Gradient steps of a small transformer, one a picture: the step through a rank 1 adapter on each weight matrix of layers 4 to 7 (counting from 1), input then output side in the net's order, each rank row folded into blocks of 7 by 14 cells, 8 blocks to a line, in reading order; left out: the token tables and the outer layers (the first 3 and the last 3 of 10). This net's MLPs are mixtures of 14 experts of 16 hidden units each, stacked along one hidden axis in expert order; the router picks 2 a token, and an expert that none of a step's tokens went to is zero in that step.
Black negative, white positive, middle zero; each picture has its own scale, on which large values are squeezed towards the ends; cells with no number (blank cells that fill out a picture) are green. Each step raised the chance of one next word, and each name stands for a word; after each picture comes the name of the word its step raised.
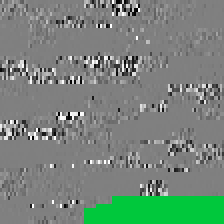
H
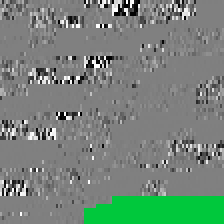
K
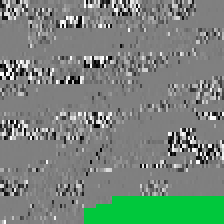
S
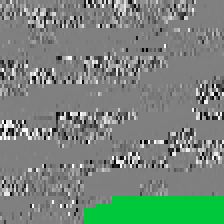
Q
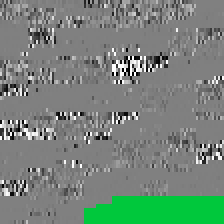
Q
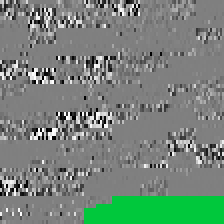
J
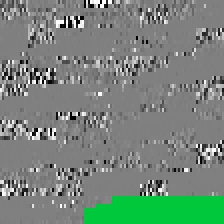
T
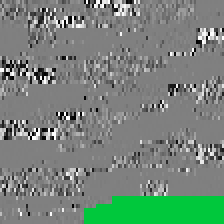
J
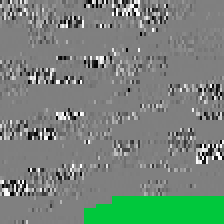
K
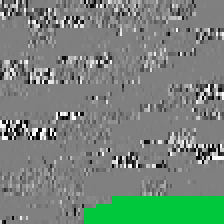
Q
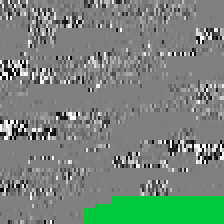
Q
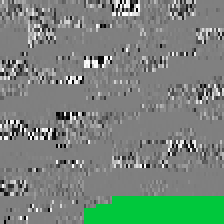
H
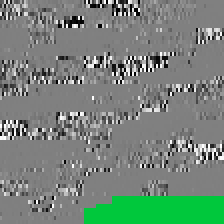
H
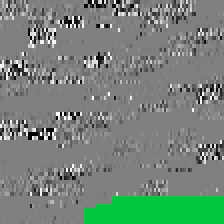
J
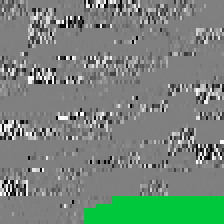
T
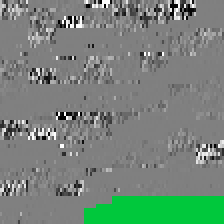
T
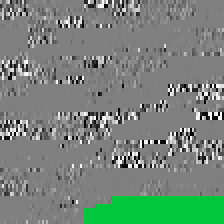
S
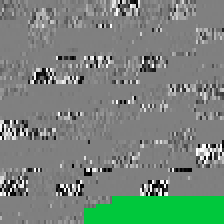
K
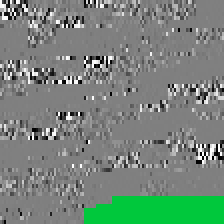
J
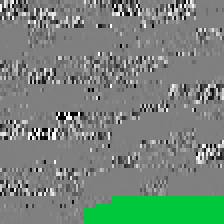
J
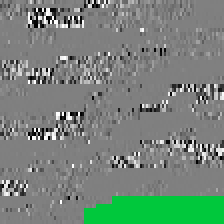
J
